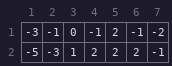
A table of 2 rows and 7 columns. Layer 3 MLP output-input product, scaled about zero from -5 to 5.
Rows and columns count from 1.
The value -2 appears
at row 1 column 7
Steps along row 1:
up up down up down down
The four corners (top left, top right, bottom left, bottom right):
-3 -2 -5 -1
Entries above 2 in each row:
0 0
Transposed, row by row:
-3 -5 / -1 -3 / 0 1 / -1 2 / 2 2 / -1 2 / -2 -1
